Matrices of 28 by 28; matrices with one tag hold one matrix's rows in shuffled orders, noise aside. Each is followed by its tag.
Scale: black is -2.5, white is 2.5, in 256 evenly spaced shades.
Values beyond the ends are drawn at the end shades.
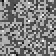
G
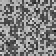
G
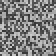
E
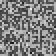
E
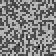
E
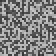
E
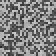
G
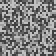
E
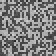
E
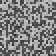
E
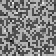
E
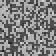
G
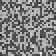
E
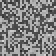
E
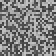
E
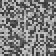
G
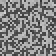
E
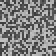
E
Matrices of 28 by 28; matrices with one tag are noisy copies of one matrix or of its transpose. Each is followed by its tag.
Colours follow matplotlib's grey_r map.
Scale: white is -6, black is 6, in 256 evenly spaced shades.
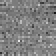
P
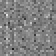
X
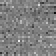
P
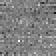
P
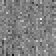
P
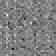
X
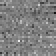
P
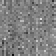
P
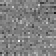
P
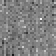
P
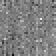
P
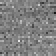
P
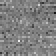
P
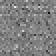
X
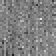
P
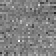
P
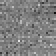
P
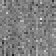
P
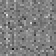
X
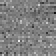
P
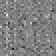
X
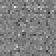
X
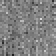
P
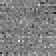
P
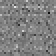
X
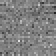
P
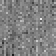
P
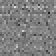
X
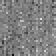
P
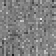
P
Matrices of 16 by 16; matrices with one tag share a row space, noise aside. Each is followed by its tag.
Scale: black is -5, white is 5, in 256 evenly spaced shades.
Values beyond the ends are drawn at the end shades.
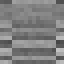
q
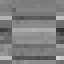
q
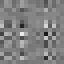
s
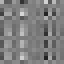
s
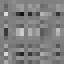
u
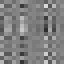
s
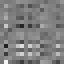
u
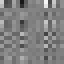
s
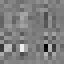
s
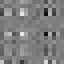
s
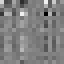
s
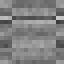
q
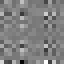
s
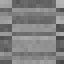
q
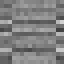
q
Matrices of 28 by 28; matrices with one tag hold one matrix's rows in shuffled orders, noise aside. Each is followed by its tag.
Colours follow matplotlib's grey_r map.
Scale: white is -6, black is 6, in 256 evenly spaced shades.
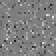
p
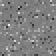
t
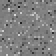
t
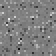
t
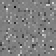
p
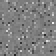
p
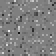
t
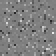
p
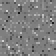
t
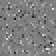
p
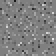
p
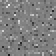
t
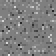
t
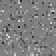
t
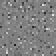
p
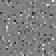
p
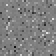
p
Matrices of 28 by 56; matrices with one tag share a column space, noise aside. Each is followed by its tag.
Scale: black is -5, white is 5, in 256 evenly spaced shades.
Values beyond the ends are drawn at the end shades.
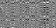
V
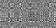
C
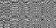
V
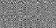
V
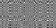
V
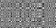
C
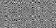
V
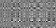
C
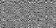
V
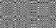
V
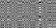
V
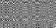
V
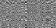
V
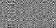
V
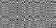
V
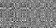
C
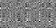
C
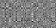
C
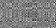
C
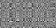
C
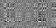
C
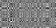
C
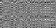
V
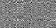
V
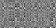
C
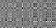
C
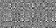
C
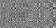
C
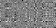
C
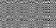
V
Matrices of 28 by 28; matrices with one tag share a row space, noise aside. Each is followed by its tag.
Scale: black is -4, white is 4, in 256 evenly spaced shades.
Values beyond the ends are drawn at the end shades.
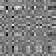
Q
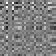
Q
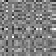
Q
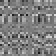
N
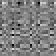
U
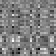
U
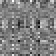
U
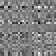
N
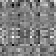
U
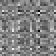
U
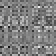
N
